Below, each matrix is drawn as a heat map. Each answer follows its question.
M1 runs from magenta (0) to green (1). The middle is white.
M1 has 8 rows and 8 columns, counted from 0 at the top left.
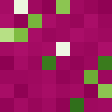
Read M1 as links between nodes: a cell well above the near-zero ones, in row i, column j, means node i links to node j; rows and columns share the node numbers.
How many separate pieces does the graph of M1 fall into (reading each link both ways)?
1
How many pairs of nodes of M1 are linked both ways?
2
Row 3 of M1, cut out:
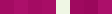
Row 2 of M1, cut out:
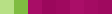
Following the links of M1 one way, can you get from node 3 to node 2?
no
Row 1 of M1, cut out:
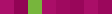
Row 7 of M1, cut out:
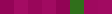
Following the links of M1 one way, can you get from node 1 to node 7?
yes
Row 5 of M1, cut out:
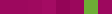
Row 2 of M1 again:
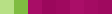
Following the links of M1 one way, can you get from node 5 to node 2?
no
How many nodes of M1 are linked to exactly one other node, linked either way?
1
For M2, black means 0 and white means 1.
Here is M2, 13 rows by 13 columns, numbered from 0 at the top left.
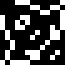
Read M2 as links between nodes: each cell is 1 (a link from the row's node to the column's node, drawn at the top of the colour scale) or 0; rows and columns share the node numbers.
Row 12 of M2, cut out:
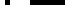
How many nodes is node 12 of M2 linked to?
5
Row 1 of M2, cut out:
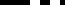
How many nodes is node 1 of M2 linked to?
4
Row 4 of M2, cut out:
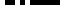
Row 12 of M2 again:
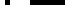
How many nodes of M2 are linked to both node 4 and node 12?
3
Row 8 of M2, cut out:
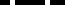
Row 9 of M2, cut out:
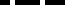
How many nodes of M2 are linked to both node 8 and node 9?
1
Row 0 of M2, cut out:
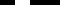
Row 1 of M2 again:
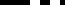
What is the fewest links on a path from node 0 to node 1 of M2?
3
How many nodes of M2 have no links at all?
0
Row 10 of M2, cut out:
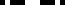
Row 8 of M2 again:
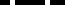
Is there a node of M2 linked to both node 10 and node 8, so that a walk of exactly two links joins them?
no
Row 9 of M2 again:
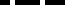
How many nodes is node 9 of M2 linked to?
2
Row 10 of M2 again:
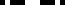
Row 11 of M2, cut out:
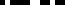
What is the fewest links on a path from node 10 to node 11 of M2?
1
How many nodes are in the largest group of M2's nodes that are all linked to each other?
5
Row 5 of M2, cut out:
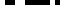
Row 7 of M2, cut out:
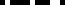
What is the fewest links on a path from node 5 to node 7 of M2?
2
